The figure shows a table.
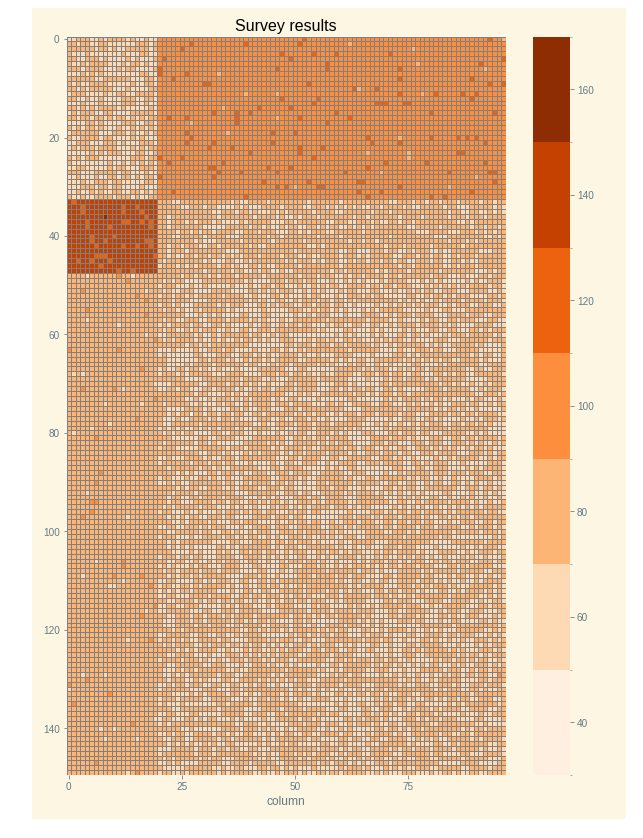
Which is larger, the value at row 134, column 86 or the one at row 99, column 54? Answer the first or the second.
the second
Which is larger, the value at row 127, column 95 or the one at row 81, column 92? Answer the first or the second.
the second
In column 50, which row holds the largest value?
19
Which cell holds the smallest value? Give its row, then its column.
76, 27
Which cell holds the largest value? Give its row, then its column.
36, 8
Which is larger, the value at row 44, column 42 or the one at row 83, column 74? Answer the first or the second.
the second
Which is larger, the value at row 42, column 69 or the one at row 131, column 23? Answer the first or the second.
the first
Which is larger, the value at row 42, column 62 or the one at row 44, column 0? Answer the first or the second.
the second
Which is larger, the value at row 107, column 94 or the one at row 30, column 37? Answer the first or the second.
the second
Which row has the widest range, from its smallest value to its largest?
36
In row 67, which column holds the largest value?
16
